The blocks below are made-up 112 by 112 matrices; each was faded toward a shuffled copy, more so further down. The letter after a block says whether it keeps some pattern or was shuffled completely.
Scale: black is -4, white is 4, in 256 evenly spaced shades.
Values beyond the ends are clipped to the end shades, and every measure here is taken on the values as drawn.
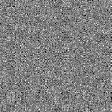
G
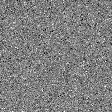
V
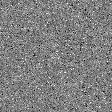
V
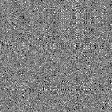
G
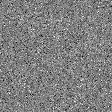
V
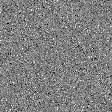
V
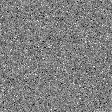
V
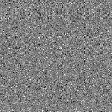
G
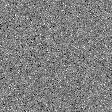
V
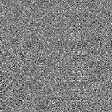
G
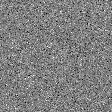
V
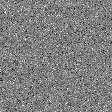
V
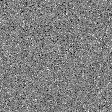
V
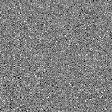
G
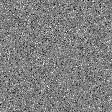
V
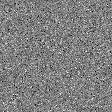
V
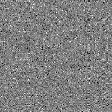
G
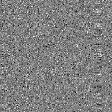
G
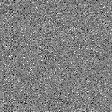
G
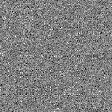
G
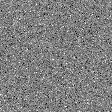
V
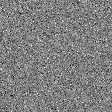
V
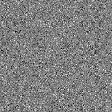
G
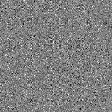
G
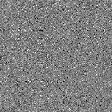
G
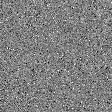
V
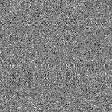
G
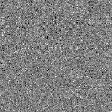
G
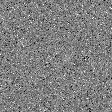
V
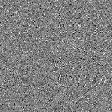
G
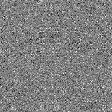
G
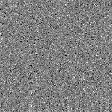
G
